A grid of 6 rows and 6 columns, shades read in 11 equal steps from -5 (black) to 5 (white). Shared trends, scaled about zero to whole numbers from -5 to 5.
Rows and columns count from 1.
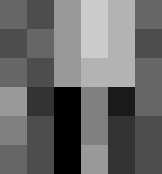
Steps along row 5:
down down up down up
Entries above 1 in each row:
2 2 2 0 0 0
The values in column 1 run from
-2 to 1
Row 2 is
-2 -1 1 3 2 -2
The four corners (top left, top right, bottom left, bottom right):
-1 -1 -1 -2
